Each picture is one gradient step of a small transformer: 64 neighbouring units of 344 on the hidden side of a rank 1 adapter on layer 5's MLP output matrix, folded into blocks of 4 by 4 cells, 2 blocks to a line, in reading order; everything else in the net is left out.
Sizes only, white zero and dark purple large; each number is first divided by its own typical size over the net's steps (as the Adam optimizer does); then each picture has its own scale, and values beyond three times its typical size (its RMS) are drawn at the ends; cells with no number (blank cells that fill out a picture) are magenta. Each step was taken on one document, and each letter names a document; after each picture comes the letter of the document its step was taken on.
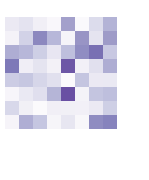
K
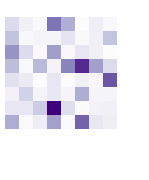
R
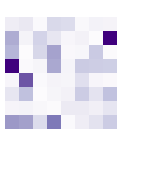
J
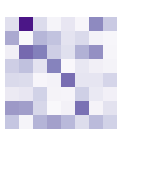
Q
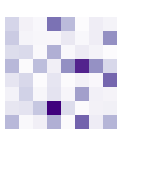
R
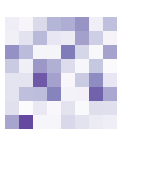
K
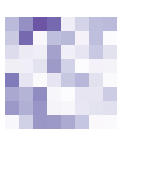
Q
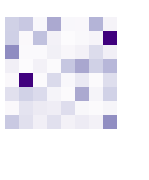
J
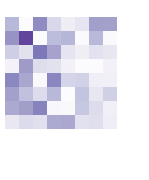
Q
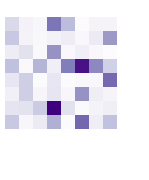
R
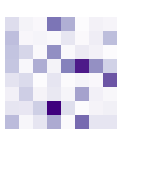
R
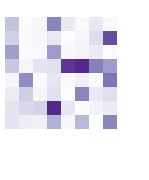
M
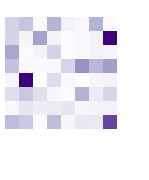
J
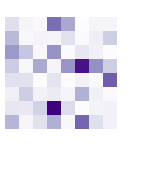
R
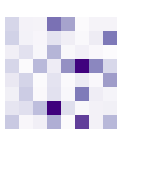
R
